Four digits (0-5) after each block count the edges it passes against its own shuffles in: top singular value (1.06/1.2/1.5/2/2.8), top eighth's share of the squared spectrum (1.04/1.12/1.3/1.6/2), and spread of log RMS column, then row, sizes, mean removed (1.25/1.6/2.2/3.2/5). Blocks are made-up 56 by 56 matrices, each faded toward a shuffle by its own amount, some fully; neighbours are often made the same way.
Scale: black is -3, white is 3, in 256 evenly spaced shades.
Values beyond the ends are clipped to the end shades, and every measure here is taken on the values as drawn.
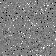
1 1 0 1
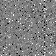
3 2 0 0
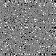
4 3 1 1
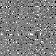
4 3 2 2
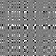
5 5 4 4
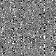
2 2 2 1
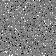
0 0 0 0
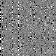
2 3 3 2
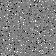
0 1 0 0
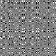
4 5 3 3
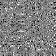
3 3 1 2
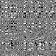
4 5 2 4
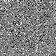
1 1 0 1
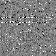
3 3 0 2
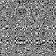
4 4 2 3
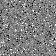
1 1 0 0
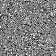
0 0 0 0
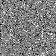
2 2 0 1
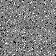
1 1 0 0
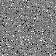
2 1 0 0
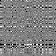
5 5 2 4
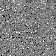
2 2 0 0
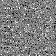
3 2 1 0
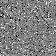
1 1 0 0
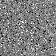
2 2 0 0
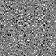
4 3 2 2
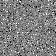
0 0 0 0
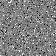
0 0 0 0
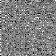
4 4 2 2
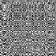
4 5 3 3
